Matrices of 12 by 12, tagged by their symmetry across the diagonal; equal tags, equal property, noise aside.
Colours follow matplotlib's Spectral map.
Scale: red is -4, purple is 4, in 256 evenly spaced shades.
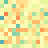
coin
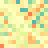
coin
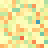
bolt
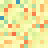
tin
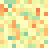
bolt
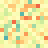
bolt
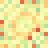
tin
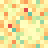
tin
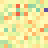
coin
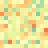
coin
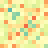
tin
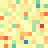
bolt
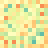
tin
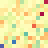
bolt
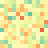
coin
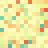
bolt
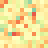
tin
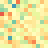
coin
